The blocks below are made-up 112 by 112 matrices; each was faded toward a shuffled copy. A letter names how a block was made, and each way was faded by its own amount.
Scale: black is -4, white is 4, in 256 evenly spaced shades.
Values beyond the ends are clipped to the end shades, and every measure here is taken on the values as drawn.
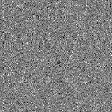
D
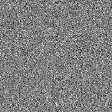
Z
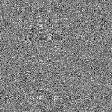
Z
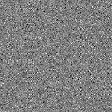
D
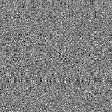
D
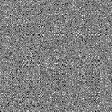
D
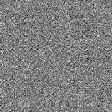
Z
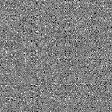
D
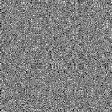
D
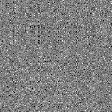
D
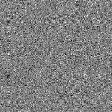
D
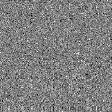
Z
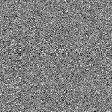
Z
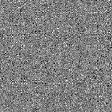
Z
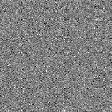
D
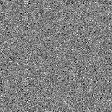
Z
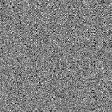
Z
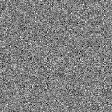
Z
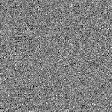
Z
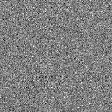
Z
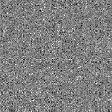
D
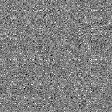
D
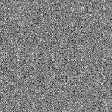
Z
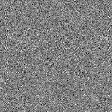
Z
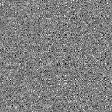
D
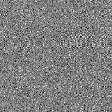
D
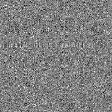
Z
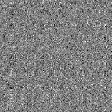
D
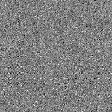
Z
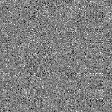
D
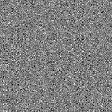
D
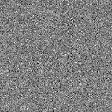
Z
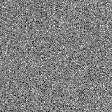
Z
